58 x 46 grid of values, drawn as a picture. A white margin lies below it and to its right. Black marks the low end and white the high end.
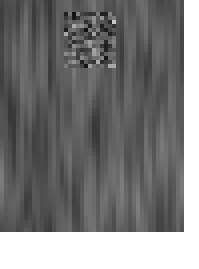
Odd patch: rougher, in the top middle. Histogram: heavy tails on both sides. Roughest part: top middle. Grain: streaks running down.
